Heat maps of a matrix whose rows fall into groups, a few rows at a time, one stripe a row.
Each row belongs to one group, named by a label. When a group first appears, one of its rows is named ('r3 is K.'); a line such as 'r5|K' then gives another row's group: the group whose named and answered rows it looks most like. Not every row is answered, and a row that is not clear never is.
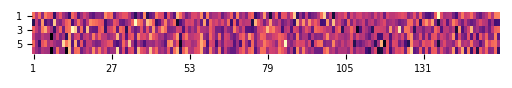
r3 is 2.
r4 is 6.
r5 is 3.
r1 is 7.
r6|6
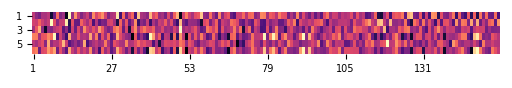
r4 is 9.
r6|9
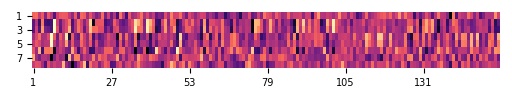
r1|2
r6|7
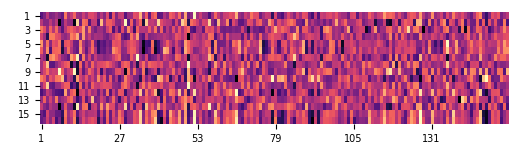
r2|6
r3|2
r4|3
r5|7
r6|7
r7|3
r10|9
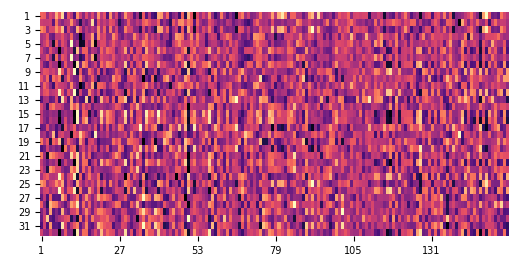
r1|9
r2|2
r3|9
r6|6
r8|6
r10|7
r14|3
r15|6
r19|7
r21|3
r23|3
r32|6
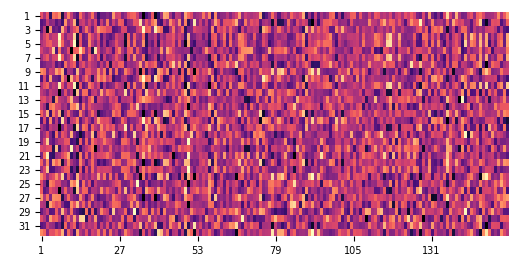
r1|7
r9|9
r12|6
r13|2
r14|3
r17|6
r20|2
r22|7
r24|9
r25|3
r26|6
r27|7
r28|3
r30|2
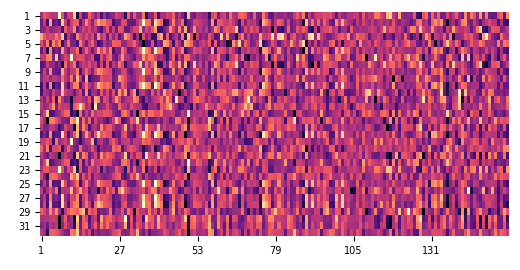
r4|9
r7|2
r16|3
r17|6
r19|2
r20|7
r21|6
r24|3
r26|2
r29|2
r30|6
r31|6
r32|3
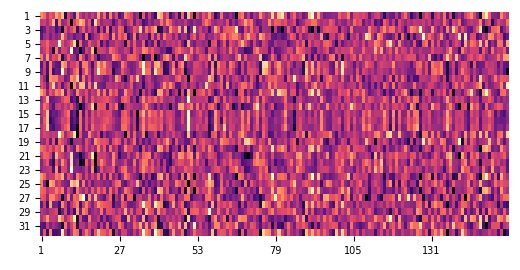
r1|9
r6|2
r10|3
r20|9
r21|2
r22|2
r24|9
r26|9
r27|2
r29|6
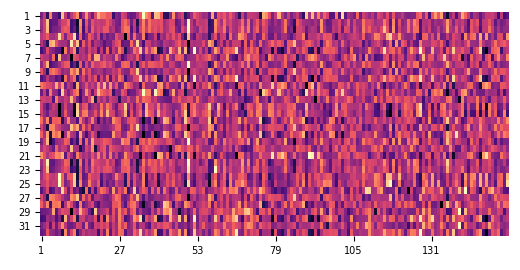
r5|3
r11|9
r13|2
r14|6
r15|6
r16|7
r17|3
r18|7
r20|2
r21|9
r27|3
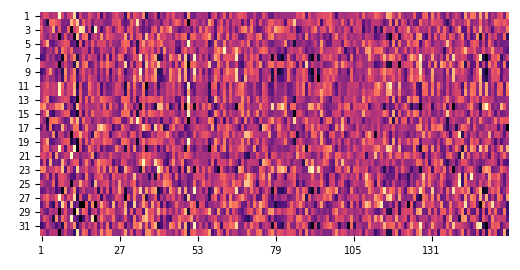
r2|3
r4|6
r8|6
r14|9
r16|3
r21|2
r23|9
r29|6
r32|6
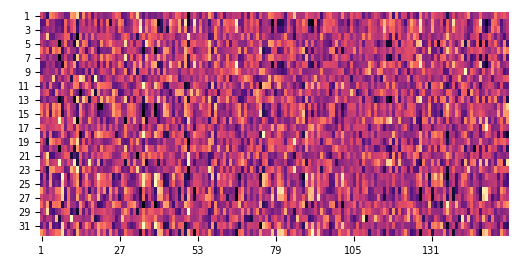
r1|3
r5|6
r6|7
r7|6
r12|2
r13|6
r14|7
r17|9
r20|6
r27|9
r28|7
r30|2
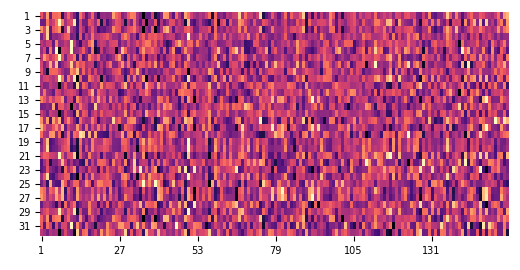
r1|7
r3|7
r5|2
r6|2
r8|2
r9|3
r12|2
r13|9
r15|6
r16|7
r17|9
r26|9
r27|9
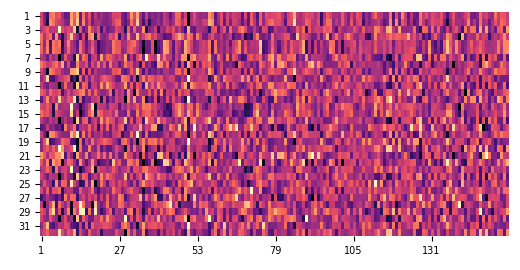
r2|3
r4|2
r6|7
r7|6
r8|9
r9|3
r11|6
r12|2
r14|2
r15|2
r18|3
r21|9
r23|2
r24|6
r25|2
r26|7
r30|6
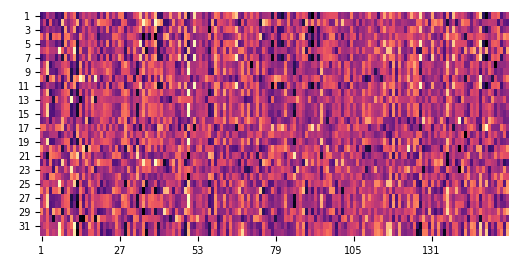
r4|7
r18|6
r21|3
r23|2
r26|7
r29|7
